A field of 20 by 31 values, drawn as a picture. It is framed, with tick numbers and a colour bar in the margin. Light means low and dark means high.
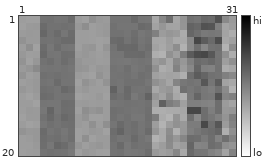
Seam: vertical, 60% of the way across, the left part calmer. Slope: none. Average level on the scale: 50%. Stripes: upright, repeating 3 times.
